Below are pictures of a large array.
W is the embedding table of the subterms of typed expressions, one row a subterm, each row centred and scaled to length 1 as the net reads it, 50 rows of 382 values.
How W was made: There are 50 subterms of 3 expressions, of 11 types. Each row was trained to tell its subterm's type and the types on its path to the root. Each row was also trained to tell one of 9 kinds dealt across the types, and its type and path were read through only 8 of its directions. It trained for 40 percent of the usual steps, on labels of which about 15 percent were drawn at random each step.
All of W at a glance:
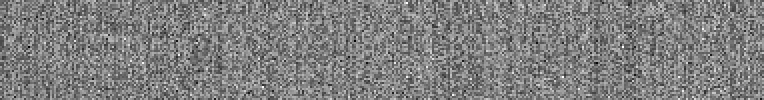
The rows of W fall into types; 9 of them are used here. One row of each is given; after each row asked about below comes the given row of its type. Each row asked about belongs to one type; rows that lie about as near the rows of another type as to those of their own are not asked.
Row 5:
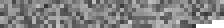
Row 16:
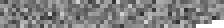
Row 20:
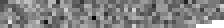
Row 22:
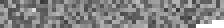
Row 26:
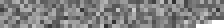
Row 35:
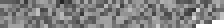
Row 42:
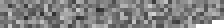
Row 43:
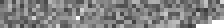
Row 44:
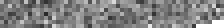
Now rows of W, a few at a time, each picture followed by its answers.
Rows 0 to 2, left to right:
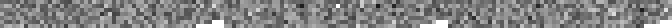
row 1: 20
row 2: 22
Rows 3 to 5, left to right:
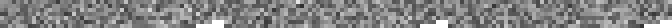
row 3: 5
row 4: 22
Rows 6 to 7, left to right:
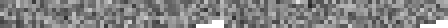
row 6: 43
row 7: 42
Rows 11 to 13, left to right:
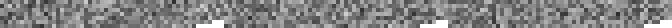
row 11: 44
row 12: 22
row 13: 22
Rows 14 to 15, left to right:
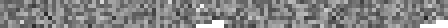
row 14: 22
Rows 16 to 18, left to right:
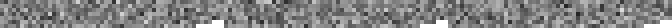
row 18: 35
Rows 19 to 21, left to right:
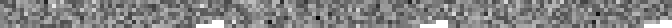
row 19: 20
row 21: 43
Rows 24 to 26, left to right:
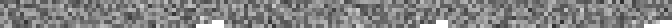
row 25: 20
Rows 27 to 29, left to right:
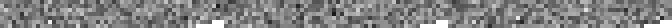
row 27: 42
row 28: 35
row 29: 35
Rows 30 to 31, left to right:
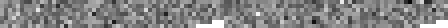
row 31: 35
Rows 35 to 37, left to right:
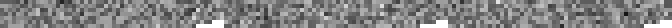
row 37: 20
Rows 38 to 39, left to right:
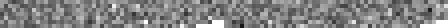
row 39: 43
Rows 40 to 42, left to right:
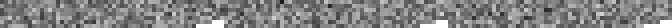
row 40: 35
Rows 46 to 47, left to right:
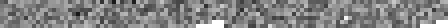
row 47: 42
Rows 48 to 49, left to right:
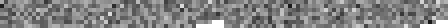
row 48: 43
